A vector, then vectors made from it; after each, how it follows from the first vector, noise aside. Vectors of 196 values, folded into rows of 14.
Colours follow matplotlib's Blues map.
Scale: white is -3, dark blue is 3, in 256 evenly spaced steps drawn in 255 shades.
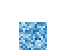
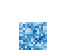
sign-scrambled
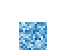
copied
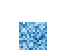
sign-scrambled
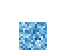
copied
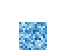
copied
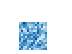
sign-scrambled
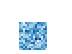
copied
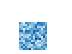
copied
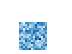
copied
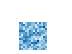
sign-scrambled
